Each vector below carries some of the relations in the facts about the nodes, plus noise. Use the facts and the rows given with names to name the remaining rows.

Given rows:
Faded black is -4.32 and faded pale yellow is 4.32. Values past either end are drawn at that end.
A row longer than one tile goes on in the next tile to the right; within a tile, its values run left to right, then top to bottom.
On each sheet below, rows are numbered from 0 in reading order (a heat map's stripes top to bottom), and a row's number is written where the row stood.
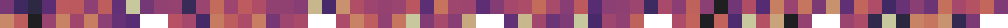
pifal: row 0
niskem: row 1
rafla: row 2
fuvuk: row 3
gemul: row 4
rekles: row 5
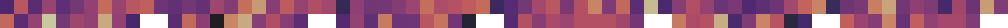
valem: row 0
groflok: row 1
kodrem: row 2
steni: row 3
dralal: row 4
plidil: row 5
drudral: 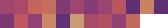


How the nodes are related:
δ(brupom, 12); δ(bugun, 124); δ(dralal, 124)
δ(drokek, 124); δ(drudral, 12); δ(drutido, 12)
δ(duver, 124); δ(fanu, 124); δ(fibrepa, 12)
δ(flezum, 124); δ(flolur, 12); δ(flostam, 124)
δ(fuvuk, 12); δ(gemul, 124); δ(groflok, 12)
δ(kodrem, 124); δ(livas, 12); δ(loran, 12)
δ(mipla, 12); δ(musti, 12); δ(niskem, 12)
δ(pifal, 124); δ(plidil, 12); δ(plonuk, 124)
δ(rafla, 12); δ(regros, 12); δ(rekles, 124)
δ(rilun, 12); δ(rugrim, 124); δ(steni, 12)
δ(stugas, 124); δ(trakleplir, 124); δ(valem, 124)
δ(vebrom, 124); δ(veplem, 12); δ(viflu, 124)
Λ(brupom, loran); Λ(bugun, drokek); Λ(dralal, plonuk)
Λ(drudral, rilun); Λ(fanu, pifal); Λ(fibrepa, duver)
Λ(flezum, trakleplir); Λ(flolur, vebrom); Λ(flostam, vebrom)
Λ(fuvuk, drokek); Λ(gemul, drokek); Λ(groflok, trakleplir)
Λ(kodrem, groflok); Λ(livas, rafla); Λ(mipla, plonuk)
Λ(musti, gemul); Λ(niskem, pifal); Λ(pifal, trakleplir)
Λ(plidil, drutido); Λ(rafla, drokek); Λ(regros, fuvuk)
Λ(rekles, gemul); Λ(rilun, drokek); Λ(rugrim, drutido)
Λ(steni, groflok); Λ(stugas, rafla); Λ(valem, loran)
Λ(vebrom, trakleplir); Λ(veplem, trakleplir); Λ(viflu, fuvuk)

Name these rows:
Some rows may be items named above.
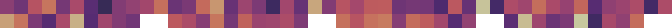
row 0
drutido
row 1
plidil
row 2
mipla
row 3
fuvuk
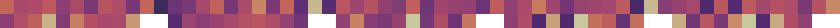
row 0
livas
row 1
steni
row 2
rilun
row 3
musti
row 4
loran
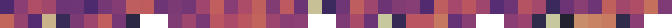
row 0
rugrim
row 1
veplem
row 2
bugun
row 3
rekles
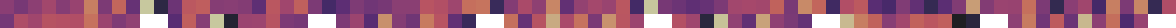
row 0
flolur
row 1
viflu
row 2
flezum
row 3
brupom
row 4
fanu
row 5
plonuk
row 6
drokek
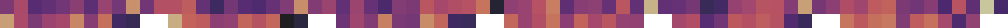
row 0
duver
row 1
plonuk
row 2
flostam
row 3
fibrepa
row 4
trakleplir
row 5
mipla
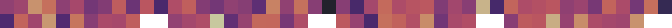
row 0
regros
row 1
stugas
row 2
niskem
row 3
livas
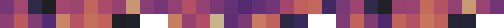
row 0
vebrom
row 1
dralal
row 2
vebrom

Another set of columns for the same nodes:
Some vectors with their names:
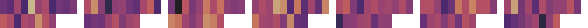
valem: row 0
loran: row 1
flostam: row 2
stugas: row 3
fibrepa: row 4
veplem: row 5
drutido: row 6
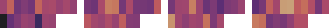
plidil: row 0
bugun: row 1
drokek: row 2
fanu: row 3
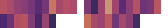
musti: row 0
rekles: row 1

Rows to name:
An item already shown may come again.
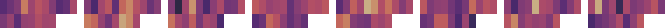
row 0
rugrim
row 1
kodrem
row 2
rekles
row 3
drudral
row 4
fanu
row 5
musti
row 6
dralal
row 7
drutido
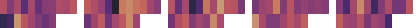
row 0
regros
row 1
steni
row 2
flolur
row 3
trakleplir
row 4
rekles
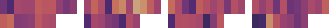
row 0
flezum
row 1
niskem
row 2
mipla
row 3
regros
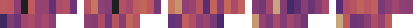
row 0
brupom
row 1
groflok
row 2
livas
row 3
gemul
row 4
pifal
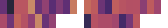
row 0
viflu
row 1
mipla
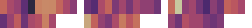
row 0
steni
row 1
vebrom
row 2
rafla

